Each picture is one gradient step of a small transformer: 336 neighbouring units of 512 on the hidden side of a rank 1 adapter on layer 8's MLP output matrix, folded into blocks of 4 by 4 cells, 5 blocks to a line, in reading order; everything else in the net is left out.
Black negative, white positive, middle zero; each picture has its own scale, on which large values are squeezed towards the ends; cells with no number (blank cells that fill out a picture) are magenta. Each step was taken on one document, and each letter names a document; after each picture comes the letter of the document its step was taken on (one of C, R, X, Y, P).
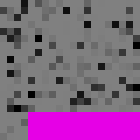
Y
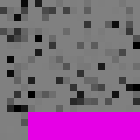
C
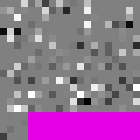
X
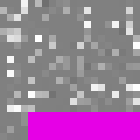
Y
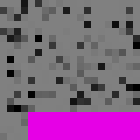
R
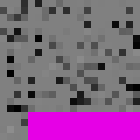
R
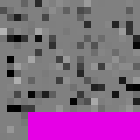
R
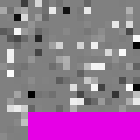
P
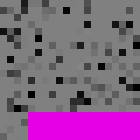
X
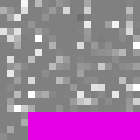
Y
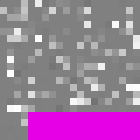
P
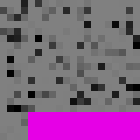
R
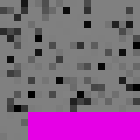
X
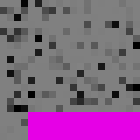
C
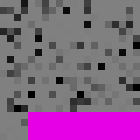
X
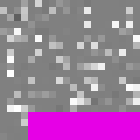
P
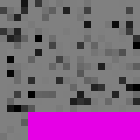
R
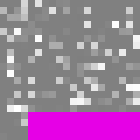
P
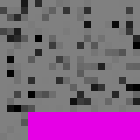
R
